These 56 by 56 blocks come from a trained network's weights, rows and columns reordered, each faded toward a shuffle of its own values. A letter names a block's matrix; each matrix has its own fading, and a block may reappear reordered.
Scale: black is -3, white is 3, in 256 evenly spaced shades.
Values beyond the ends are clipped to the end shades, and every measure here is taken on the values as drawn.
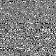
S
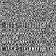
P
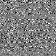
S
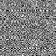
P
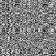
P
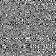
S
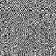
P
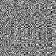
P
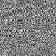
P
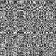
P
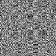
P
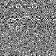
S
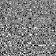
S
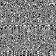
S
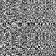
P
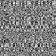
P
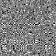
S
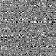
S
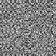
P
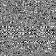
S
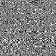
S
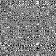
S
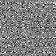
S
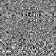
S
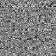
S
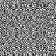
P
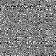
S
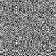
P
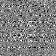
S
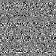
S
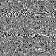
S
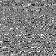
S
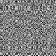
P
